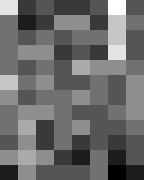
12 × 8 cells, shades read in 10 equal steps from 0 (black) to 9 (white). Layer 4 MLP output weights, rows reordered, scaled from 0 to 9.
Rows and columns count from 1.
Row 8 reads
4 5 5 4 3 3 4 5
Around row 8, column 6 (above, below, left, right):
4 3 3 4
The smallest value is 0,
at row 12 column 7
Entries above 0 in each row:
8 8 8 8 8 8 8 8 8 8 8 7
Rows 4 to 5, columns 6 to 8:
2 8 3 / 5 5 4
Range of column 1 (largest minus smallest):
7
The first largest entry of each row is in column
7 7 7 7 5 1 1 2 2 2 2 2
